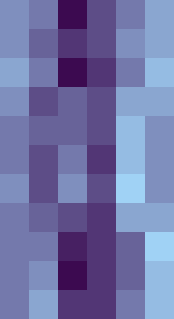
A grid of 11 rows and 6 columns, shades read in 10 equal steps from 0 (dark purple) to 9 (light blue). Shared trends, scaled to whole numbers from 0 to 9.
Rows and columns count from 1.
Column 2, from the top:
5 4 5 3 4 3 3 4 5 6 7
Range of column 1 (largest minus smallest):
2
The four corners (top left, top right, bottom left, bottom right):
6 7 5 8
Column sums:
61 49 27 27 68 79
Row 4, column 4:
3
